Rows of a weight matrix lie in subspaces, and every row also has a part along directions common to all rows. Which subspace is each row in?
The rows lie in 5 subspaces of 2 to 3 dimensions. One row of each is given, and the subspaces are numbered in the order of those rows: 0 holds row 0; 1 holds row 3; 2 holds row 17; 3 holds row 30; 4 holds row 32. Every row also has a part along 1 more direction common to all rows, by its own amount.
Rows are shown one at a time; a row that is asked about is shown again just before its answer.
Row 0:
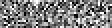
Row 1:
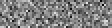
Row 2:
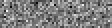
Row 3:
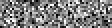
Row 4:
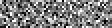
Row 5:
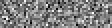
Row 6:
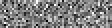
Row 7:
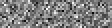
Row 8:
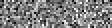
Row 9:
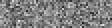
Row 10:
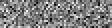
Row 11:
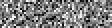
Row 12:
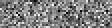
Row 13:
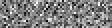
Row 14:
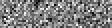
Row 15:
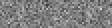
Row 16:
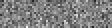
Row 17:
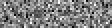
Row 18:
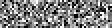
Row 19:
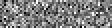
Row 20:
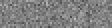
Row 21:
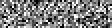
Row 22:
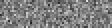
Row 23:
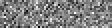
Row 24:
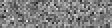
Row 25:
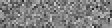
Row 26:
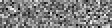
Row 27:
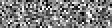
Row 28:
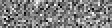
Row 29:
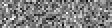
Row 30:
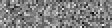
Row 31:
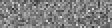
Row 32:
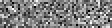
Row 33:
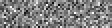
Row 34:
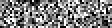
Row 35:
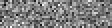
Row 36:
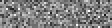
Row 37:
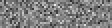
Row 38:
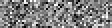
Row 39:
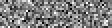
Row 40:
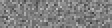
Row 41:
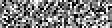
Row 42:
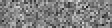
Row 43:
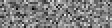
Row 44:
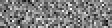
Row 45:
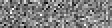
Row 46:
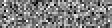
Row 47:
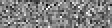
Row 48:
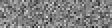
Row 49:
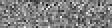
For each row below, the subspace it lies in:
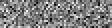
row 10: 4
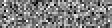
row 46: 3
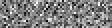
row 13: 1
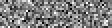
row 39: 1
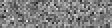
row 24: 3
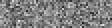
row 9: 3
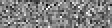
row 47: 0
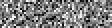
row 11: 0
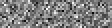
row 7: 1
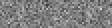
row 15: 0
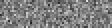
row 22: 2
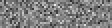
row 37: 4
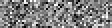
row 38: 3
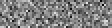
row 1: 1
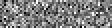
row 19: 3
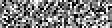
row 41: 4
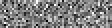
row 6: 1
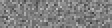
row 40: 2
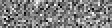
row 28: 2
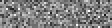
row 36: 4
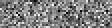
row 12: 0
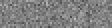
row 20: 0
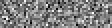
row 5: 2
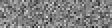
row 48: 4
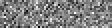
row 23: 4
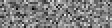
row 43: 3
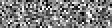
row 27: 0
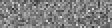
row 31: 4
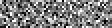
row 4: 1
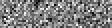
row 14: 2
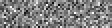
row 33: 4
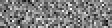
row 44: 1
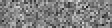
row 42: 3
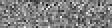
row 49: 0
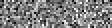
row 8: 2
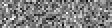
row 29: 0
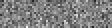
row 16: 2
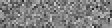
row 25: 4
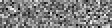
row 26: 4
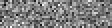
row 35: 3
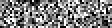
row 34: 1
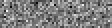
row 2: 3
